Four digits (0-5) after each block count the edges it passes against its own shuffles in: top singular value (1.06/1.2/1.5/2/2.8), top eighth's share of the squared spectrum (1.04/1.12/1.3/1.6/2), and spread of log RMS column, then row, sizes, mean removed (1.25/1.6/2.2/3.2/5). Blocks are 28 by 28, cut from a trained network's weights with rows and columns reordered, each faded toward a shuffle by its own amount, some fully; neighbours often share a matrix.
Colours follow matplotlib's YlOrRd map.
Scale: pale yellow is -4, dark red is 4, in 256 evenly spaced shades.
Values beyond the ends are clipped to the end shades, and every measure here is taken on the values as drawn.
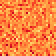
1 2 0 1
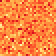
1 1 0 0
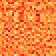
3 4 2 1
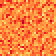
2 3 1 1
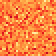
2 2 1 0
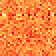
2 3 0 1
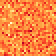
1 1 0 0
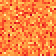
0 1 0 0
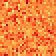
0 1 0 0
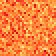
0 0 0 0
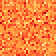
2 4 1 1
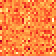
3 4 2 1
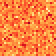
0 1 0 0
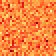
1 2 1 0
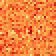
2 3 1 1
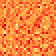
3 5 2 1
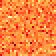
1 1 0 0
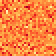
2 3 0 1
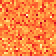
0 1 0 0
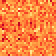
3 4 1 1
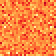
1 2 0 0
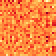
3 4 1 1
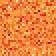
0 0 0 0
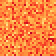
2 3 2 1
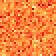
0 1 0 0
